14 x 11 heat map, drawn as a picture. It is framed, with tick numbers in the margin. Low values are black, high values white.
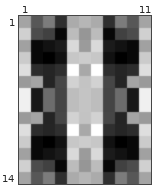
The centre is the smoothest part. There is no overall slope. Stripes running up and down repeat 2 times from left to right. It mirrors both left to right and top to bottom.
